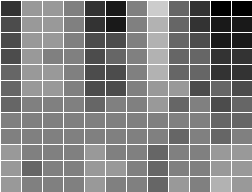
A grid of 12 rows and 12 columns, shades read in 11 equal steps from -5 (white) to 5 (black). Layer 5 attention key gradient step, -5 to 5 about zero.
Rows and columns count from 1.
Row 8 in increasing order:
0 0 0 0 0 0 0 0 0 0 1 1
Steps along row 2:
down same up up up down down up up up same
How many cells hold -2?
5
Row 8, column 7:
0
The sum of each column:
9 -5 -5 0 12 14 0 -10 5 12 20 20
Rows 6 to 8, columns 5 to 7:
2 2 0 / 1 0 0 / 0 0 0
